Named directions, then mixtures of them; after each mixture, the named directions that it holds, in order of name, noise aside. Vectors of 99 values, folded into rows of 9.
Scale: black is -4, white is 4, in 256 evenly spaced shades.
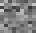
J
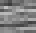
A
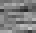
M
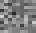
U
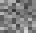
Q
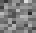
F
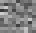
A, Q, U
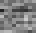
M, U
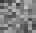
F, Q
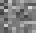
A, J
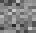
A, Q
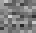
F, M, U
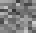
Q, U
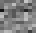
F, M, U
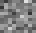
F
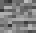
A, F, M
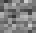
F, M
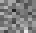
Q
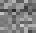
F, M, Q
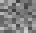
Q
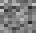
J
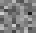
F, J, Q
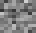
F, M, Q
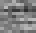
J, M, Q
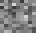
F, J, U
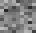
J, Q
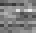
A, J, M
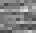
M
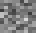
F, Q, U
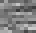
F, J, M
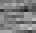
M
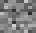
F, M, Q
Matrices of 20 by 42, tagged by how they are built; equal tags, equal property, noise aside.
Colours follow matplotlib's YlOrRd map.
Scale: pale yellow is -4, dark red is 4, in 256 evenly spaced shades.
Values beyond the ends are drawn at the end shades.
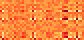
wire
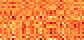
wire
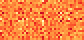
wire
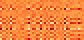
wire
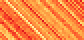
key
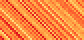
key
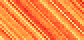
key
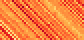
key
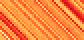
key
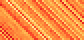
key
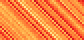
key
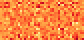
wire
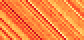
key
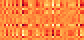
wire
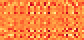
wire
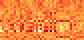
wire
